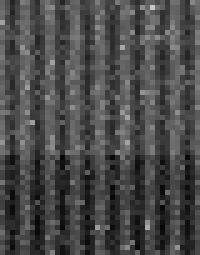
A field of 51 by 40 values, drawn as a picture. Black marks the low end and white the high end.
Seam: horizontal, 60% of the way down, the top part higher. Stripes: upright, repeating 8 times. Average level on the scale: 30%.
